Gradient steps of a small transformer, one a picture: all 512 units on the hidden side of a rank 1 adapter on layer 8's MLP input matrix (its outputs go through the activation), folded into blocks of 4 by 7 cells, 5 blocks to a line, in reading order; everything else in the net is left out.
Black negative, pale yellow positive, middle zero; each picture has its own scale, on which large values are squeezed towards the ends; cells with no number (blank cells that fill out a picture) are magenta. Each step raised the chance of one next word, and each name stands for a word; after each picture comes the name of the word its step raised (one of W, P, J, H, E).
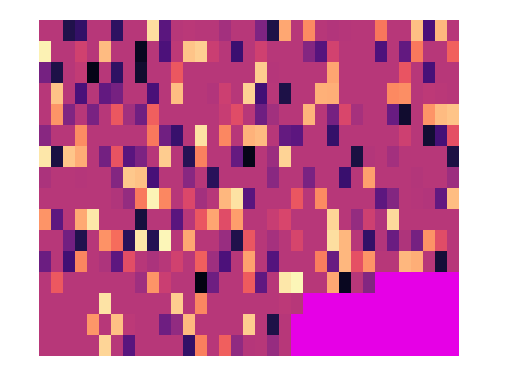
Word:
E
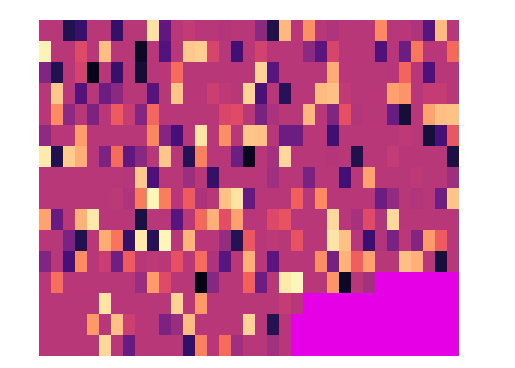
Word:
E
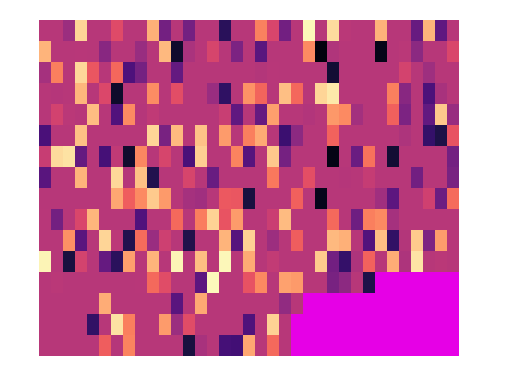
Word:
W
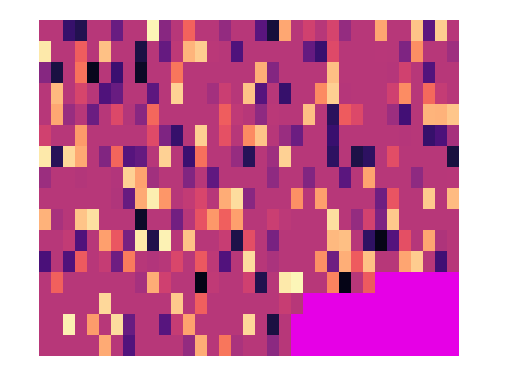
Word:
E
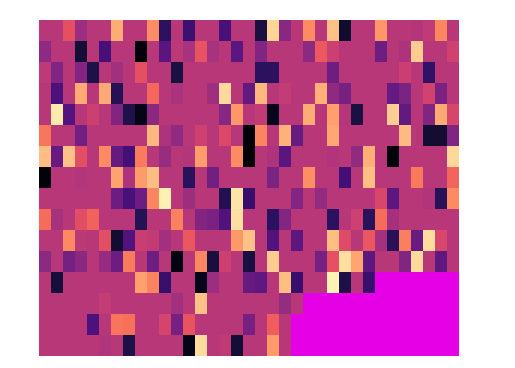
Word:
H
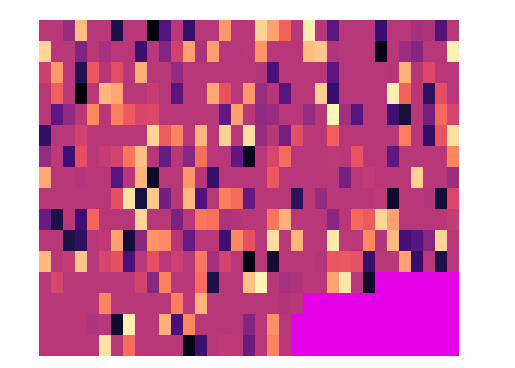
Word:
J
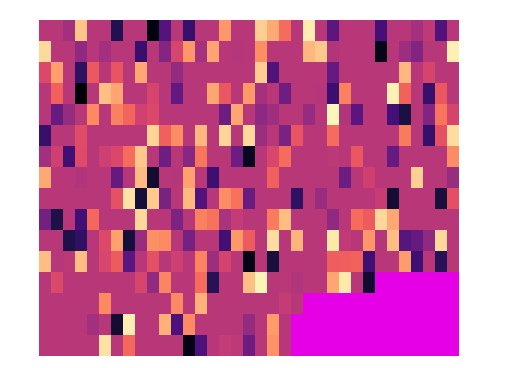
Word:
J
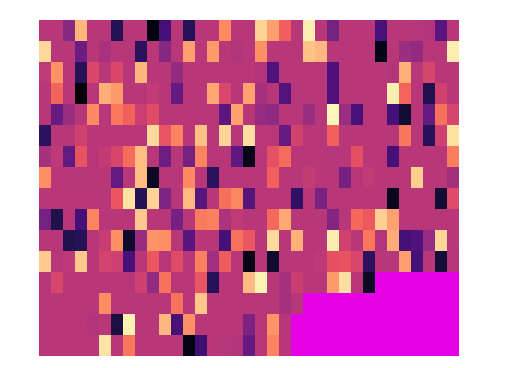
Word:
J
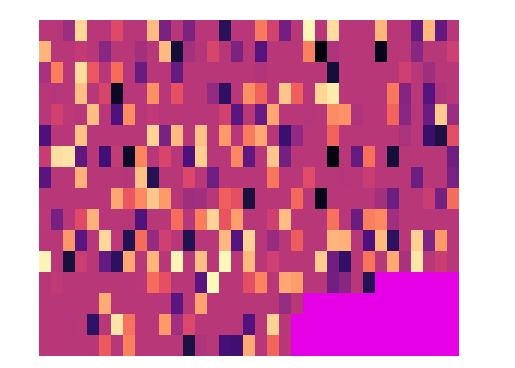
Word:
W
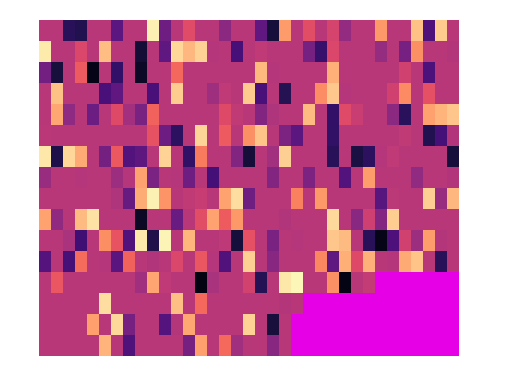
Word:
E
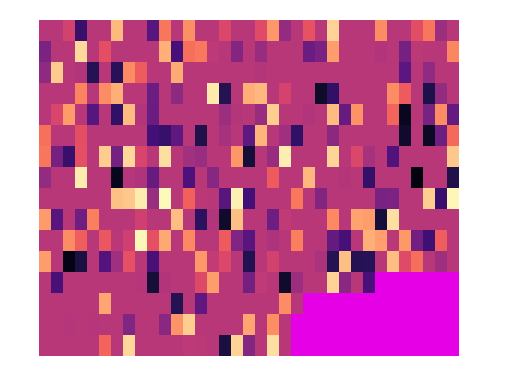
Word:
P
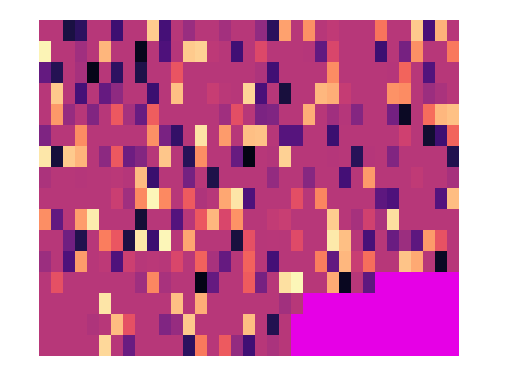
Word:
E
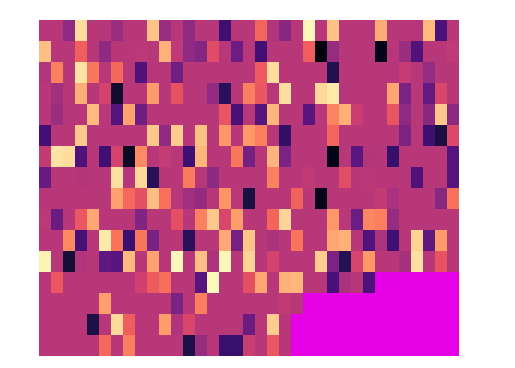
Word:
W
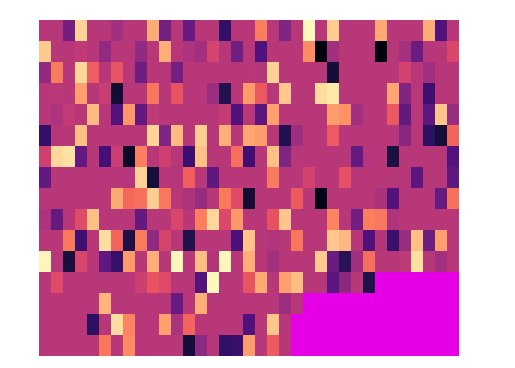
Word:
W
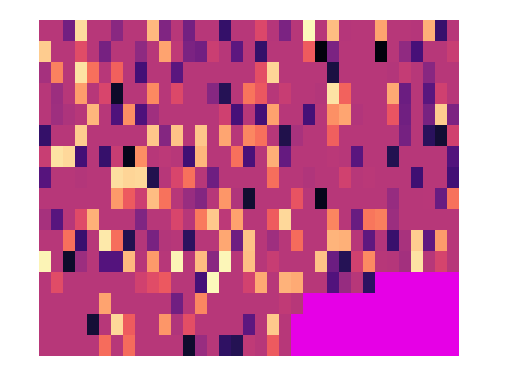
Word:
W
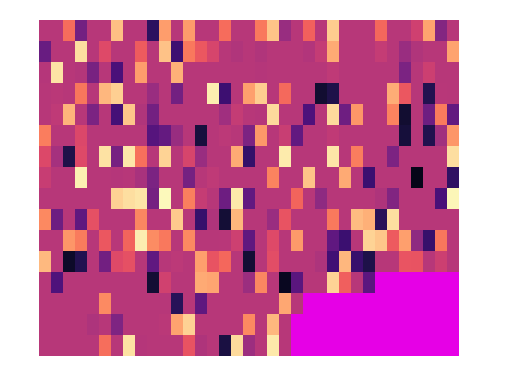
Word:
P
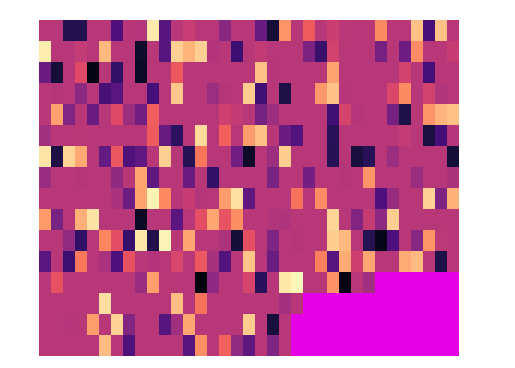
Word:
E
